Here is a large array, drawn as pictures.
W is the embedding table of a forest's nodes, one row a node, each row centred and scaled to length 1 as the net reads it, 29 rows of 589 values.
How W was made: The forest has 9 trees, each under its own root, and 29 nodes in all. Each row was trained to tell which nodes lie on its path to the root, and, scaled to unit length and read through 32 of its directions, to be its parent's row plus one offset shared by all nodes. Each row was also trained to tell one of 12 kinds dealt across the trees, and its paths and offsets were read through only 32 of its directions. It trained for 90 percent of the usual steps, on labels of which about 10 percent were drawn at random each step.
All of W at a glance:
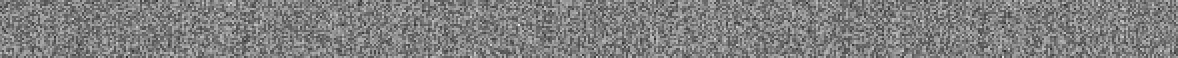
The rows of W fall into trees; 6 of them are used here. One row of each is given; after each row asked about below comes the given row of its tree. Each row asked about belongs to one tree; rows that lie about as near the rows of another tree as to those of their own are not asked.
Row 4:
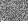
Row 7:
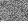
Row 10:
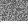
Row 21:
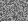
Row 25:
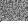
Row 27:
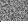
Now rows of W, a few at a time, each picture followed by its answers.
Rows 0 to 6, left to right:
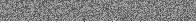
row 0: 4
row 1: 10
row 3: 27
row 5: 27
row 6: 7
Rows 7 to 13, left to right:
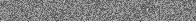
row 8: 27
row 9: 25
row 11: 27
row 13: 10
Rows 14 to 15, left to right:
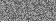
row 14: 10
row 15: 7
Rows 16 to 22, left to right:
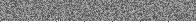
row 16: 10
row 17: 4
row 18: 7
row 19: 21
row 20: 21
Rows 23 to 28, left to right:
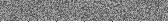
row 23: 7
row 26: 25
